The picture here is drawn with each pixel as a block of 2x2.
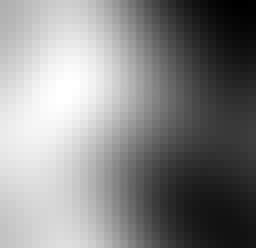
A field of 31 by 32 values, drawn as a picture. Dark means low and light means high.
The histogram has two humps. The ninth with the highest average is the middle left. There are no lone odd cells. There is an overall slope up to the left. The texture varies smoothly and slowly.
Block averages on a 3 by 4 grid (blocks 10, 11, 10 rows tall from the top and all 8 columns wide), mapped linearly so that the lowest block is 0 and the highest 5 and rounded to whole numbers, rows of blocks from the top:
4 4 2 0 | 5 4 2 1 | 4 4 1 0
